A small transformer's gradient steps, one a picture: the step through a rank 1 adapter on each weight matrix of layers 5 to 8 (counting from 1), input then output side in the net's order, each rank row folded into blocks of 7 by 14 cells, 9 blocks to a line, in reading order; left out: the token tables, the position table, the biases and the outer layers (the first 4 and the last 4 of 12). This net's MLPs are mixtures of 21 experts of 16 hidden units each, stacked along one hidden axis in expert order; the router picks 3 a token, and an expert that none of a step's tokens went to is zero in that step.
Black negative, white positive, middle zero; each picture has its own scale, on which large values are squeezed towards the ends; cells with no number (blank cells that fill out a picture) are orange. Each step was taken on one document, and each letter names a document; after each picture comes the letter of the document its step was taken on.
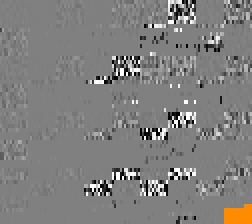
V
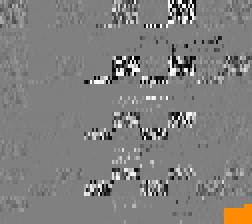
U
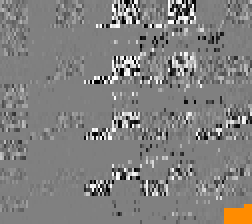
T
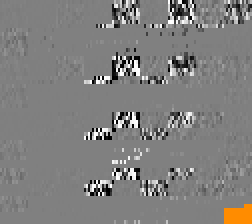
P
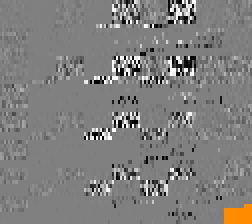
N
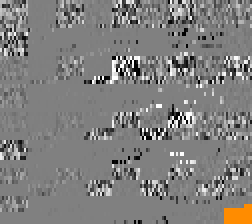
P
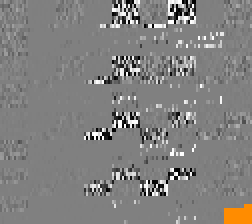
N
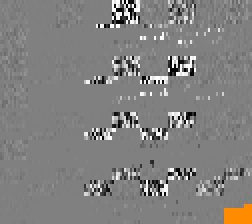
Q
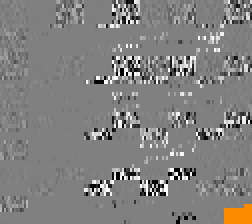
V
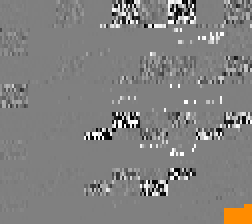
N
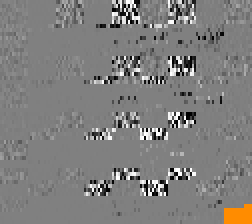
T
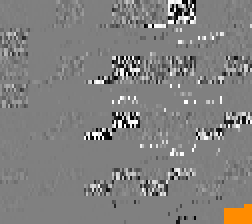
N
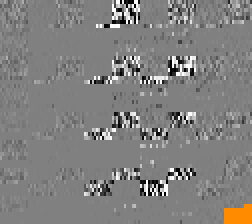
Q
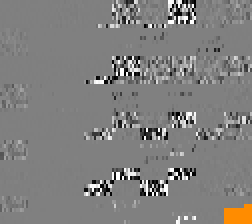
V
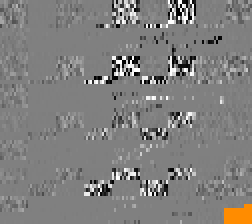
U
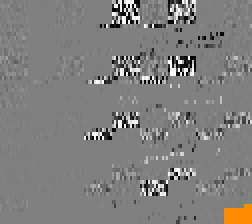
N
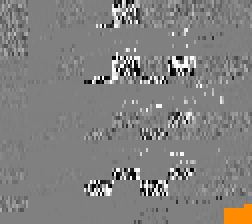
P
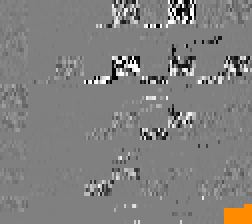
U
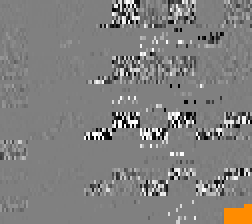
N
